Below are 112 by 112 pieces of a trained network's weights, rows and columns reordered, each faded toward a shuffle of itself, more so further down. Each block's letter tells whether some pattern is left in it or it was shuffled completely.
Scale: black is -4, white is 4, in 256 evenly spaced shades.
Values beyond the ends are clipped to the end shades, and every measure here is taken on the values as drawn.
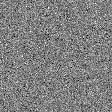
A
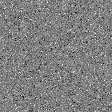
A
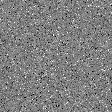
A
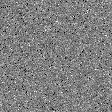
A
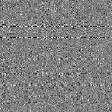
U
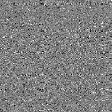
U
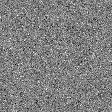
A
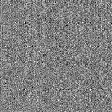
U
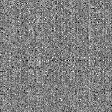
U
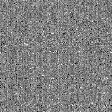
U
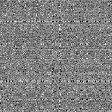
U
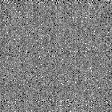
U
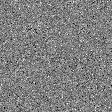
A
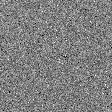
A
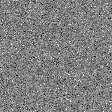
A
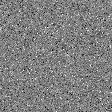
A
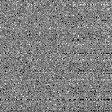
U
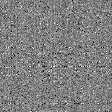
U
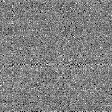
U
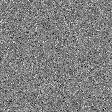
A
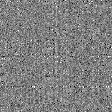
U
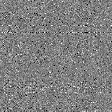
U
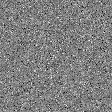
A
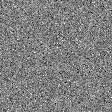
A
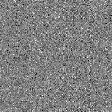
U
